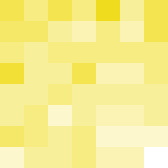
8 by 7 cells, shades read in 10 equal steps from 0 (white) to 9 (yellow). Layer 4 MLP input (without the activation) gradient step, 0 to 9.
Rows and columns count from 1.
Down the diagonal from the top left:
7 6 5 7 4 3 2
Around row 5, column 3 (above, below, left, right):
4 2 4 4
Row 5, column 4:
4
